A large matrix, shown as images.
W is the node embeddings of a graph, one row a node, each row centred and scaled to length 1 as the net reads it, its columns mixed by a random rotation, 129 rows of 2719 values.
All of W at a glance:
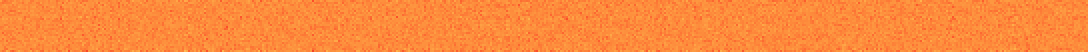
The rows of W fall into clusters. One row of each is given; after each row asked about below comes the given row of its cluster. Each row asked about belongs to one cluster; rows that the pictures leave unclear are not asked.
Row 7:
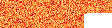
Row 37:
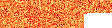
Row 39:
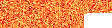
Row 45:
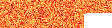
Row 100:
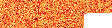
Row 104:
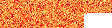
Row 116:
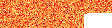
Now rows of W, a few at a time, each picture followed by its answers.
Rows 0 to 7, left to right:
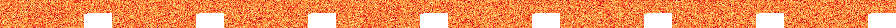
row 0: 37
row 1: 7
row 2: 100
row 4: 7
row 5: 39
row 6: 39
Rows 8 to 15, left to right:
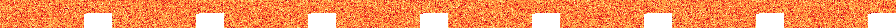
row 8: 45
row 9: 100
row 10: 45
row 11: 37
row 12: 104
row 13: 45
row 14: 100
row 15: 37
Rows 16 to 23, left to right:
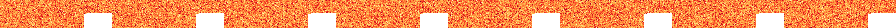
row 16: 45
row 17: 116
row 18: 39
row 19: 45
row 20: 39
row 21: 37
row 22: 39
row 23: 7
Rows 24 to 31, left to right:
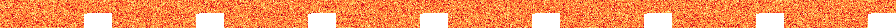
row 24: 104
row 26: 37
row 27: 116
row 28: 39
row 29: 116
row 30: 104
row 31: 100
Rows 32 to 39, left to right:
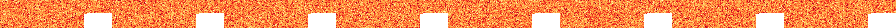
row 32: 7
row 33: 39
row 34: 39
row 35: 116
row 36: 100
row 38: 37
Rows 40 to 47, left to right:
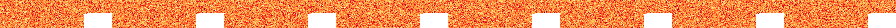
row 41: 45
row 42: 45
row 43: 104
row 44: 104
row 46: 37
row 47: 45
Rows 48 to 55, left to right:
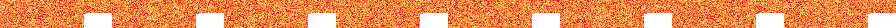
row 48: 45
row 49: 7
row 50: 39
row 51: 100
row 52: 39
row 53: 7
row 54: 45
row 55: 104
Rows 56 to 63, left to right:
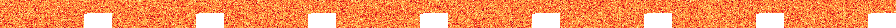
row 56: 100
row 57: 45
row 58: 39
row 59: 37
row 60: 100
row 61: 39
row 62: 7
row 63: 39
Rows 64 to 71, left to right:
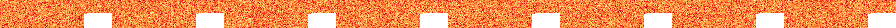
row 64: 7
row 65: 39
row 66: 37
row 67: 39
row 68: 100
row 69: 45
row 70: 45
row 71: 39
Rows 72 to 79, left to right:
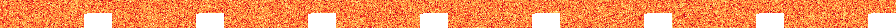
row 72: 39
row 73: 7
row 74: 7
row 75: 37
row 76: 116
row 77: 7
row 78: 104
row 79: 39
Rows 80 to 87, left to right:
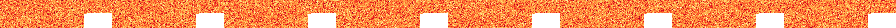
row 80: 39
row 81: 39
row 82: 37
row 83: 100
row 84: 104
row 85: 7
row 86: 104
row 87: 7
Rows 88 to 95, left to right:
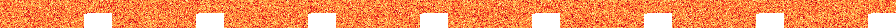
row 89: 7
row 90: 45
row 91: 45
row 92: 37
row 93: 104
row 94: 100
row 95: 39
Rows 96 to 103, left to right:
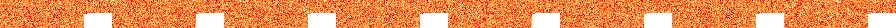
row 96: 37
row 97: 100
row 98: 37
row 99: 37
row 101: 116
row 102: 37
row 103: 104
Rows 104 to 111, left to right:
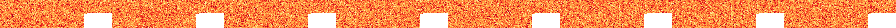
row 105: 37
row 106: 116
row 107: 100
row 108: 45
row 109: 39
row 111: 45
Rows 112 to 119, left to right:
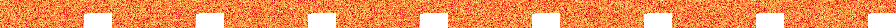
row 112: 100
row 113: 100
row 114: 37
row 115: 100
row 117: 37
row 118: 45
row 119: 7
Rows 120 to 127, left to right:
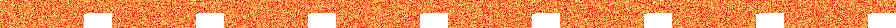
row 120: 100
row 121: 45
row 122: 7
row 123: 7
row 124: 100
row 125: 37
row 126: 37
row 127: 37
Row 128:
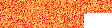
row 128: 7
